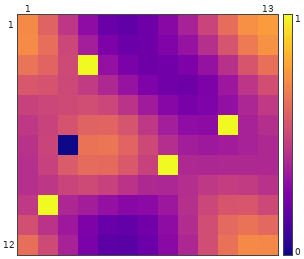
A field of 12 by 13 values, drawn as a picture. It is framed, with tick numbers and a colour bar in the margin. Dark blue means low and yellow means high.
Stripes: none. Lone odd cells: 5, 4 higher and 1 lower than their neighbours. Calmest part: top middle. Slope: none. Odd rows or columns: none.
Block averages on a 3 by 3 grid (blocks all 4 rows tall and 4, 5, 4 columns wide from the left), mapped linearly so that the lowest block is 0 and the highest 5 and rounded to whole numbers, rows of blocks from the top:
5 0 4 / 4 4 2 / 3 1 5
